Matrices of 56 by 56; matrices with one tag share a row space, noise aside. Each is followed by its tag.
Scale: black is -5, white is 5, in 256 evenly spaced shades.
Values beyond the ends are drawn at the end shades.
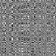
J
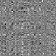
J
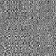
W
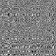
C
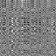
J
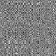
W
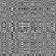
J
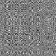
W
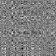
J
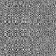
W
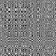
W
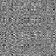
J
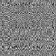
C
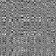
J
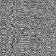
J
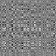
J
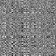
J
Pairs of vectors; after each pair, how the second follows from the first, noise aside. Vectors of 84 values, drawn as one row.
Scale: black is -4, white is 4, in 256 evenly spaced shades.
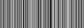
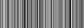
shuffled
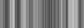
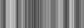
reversed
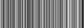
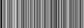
reversed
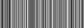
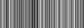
shuffled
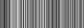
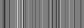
partly zeroed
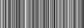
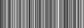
reversed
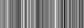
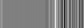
partly zeroed
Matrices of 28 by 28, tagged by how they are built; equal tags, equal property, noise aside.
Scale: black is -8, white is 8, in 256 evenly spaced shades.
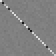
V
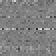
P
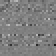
P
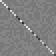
V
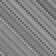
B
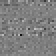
P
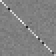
V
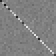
V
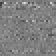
P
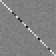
V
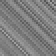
B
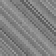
B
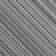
B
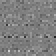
P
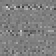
P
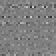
P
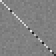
V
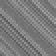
B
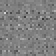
P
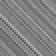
B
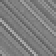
B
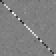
V
